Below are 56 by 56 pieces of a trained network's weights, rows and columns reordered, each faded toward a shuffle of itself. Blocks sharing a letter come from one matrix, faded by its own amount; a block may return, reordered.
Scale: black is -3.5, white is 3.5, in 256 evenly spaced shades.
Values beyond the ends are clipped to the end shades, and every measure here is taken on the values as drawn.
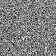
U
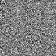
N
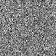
U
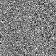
U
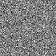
N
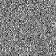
N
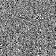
U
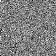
U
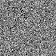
U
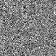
U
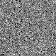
U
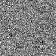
U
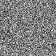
U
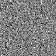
U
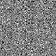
N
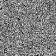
U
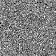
U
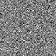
N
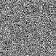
N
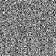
N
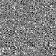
N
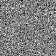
U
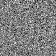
U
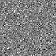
N
